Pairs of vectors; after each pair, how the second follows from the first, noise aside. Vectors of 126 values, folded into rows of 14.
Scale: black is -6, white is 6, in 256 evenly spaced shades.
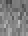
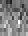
scaled up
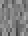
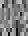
scaled up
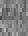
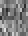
scaled up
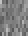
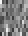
scaled up
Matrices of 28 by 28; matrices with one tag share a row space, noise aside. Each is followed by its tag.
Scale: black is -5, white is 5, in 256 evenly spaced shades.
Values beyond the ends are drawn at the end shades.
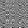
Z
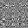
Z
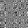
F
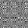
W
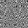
F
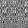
W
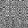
Z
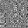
F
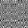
W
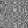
F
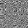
F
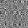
F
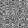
Z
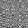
Z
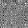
W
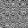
Z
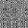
W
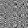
F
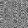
F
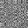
F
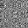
F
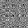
Z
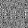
W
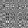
Z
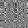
F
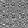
Z
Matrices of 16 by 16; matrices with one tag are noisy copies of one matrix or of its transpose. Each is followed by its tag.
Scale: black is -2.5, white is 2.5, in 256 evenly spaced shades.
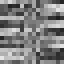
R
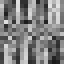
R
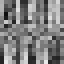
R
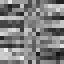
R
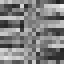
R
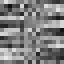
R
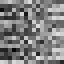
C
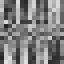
R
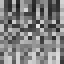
C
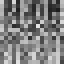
C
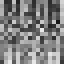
C
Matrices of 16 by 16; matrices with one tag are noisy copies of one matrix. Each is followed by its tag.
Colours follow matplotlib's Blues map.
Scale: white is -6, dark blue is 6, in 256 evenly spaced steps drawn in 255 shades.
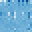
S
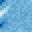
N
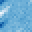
N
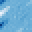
N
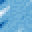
N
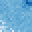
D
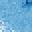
D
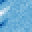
N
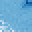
D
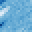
N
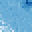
D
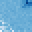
D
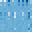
S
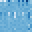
S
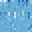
S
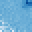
D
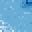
D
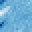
N
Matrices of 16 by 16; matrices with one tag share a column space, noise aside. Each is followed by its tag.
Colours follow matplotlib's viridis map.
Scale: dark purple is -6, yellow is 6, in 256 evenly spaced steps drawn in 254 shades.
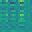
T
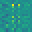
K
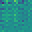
T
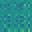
K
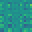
K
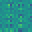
K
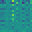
T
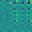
T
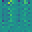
T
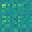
K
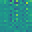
T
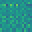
K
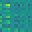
K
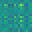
K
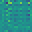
T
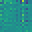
T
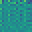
T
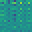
T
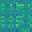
K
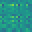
K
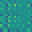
K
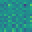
K
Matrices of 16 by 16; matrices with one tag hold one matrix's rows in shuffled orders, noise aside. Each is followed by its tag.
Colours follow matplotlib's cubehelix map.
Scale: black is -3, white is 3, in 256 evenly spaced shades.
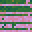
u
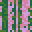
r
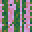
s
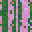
r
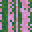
r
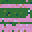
u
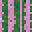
s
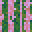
s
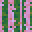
s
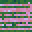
u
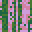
r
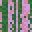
r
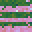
u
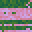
u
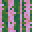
s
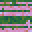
u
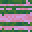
u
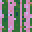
s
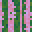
s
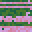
u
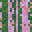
r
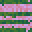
u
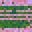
u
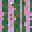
s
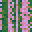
r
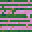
u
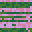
u
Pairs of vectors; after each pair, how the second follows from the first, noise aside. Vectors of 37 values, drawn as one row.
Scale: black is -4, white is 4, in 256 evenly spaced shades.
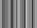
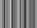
reversed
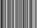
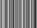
reversed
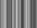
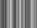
reversed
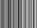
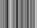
shuffled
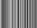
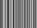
shuffled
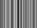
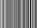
shuffled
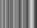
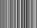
shuffled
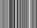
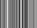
reversed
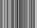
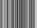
copied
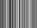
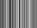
copied
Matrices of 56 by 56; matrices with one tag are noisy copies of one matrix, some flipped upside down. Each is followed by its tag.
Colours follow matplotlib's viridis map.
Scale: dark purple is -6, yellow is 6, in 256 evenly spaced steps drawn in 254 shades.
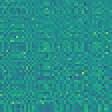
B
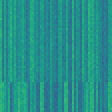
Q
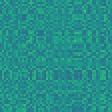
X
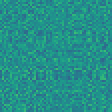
X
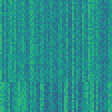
Q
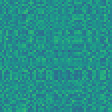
X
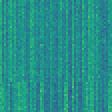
Q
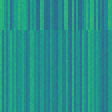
Q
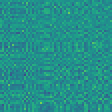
B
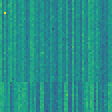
Q
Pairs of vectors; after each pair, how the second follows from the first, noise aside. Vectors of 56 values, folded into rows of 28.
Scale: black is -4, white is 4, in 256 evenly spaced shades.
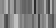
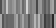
shuffled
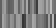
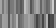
shuffled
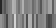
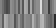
reversed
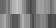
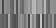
shuffled
